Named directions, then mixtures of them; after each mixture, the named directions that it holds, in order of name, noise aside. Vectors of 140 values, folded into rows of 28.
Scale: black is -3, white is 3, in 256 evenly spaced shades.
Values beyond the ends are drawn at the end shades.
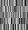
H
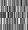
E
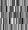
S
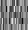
S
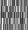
E, S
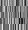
H, S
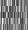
E, S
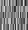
E, H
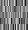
H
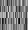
E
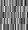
E, H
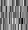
H, S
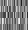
E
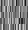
H, S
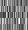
E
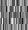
S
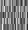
E, H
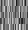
H, S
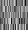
H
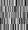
H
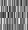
E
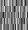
E, H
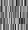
H, S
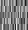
E, H
